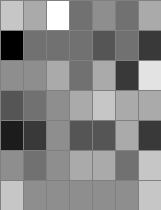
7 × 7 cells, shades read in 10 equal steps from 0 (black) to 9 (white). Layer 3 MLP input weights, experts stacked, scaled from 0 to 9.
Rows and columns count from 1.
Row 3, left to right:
5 5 6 4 6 2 8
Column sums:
28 30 39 32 35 31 38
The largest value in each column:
7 6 9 6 7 6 8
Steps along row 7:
down same same same same up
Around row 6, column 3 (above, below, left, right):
5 5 4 6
